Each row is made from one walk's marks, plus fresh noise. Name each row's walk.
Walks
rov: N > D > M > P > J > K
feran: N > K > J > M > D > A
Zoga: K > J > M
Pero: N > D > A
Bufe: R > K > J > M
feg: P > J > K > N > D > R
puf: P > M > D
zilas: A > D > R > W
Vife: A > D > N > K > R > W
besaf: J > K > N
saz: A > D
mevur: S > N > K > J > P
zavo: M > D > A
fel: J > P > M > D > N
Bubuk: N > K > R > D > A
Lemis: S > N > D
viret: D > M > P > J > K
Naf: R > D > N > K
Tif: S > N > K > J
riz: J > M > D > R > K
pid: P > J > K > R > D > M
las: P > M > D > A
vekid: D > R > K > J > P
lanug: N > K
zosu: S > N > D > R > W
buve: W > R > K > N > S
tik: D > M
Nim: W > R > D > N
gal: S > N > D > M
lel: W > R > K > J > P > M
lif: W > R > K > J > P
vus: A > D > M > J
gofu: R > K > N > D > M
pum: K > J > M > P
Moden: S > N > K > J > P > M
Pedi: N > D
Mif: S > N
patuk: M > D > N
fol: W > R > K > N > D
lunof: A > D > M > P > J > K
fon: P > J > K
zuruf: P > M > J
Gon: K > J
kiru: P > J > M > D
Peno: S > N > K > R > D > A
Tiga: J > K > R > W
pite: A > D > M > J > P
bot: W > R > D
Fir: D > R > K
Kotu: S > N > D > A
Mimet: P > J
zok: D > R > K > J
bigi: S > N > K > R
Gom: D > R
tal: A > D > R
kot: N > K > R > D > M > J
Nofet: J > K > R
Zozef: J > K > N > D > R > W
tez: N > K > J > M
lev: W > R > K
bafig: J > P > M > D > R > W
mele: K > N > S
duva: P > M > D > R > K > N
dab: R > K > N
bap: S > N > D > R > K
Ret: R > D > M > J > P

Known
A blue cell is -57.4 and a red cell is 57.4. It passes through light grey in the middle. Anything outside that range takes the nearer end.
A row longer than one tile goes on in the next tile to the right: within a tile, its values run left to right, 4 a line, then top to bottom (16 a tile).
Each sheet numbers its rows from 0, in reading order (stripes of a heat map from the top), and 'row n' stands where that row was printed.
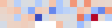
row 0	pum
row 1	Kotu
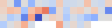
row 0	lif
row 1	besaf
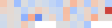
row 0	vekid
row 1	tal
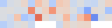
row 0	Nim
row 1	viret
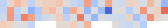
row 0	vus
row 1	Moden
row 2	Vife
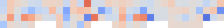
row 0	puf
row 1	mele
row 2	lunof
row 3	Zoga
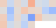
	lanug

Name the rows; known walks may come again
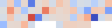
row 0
bafig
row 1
pum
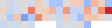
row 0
fol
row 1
zilas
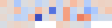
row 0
fon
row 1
vus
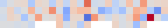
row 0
Gom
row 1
mele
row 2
Lemis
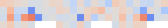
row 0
lunof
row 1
zok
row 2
viret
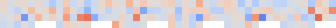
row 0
Fir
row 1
kiru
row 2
feran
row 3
lanug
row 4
vekid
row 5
Nim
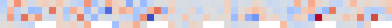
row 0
zavo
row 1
Moden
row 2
lel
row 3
kot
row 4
dab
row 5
Peno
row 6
patuk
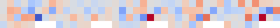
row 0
zuruf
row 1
duva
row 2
bap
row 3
Mif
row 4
Kotu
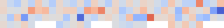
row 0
Zozef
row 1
lev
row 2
Naf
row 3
mevur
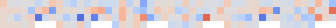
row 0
Zoga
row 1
Nofet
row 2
Ret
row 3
gofu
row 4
Gon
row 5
Vife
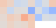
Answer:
rov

